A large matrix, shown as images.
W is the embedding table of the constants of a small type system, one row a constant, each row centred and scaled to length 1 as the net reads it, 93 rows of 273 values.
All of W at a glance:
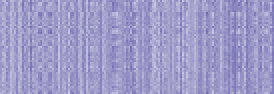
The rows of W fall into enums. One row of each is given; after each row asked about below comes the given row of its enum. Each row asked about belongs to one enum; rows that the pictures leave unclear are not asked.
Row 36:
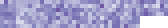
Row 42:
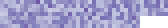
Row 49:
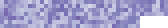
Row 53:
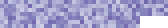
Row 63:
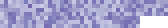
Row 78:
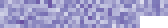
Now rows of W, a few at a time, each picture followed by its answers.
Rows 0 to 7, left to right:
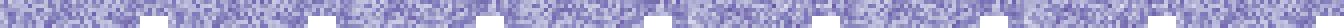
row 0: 63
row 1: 63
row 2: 49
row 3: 49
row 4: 36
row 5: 49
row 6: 36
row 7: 63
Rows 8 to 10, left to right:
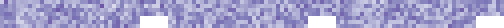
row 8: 36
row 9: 53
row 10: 49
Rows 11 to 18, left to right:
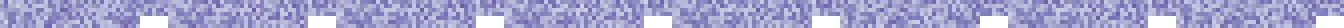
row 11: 63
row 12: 42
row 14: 42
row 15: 42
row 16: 53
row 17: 42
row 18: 53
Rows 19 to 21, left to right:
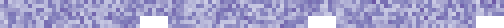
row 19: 63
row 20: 49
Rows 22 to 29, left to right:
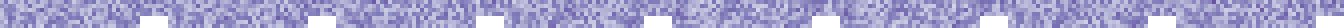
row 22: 53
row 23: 53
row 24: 42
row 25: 63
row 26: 49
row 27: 49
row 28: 63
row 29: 42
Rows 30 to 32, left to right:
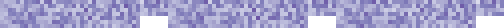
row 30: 42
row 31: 42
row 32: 42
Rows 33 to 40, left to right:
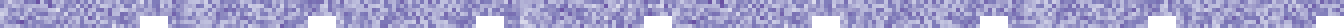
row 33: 78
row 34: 49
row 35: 63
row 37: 78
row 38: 63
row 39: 49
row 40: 53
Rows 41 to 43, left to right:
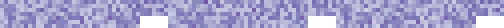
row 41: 53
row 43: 53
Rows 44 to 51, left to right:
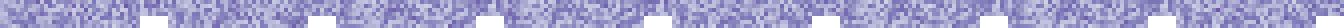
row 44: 42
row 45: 63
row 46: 49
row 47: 49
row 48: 53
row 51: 53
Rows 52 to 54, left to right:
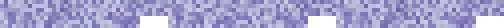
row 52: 63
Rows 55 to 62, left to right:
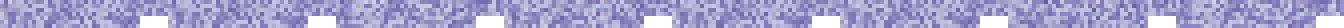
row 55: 63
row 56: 63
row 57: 49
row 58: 53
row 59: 63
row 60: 63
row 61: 42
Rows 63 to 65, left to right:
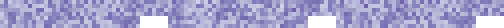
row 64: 49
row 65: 63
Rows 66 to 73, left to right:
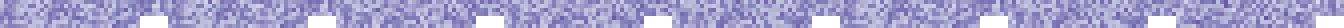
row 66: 49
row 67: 49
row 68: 53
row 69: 53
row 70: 63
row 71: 49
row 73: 78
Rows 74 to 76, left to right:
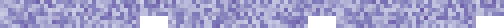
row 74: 42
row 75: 63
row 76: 42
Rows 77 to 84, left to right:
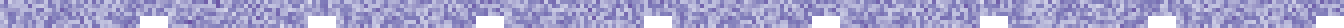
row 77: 63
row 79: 53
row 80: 42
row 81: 53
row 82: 42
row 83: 49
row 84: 53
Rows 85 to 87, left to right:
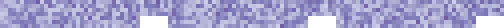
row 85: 42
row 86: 49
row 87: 53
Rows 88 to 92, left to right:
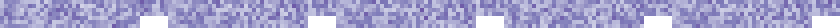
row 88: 49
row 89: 42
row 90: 42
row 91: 53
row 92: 42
